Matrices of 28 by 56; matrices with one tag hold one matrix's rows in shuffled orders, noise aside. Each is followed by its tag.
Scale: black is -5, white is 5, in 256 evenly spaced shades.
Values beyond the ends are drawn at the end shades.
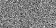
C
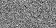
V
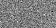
C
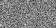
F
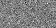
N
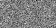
F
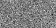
C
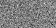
C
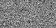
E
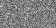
F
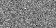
F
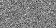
F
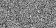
E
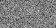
E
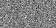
F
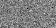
C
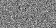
N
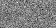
V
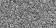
C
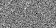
F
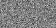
N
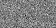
N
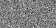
N
